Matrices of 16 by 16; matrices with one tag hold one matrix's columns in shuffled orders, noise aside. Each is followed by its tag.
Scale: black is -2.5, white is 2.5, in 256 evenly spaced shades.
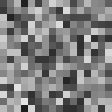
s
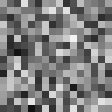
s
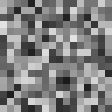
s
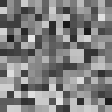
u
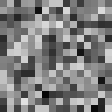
s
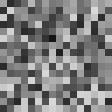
u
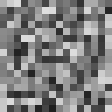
s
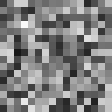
s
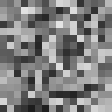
s
